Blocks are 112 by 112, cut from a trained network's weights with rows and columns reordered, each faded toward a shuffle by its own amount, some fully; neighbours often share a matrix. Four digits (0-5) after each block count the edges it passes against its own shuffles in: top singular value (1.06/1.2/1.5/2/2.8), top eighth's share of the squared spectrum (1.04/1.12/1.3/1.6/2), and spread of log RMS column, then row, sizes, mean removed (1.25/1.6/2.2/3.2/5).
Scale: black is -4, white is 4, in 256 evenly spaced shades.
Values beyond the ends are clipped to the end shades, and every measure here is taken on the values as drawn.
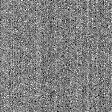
3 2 0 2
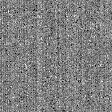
3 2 0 2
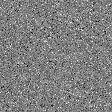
0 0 0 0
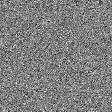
0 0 0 0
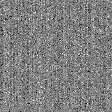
3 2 0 2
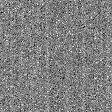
2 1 0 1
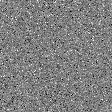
0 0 0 0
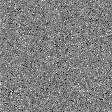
0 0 0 0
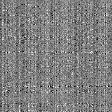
4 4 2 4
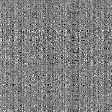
4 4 1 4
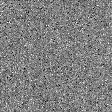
0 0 0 0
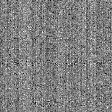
4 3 0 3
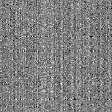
4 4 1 3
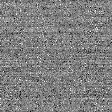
3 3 2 0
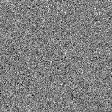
2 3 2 1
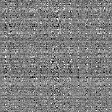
4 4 4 2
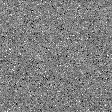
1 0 0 0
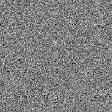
3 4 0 3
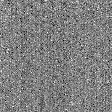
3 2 0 1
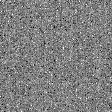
1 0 0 0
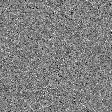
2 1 0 0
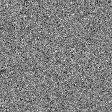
2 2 0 0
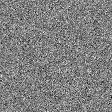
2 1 0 0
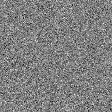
2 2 1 1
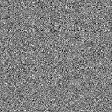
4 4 1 3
